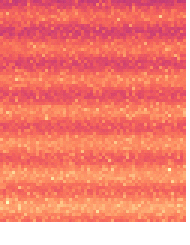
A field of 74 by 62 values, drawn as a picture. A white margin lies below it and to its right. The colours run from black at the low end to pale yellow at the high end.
Stripes: horizontal, repeating 7 times. Histogram: bell-shaped. Average level on the scale: 70%. Slope: up to the bottom. Odd rows or columns: none.
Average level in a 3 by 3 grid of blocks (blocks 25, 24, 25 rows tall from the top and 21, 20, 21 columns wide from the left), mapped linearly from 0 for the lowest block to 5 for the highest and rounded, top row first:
0 0 0 / 3 3 3 / 5 5 5
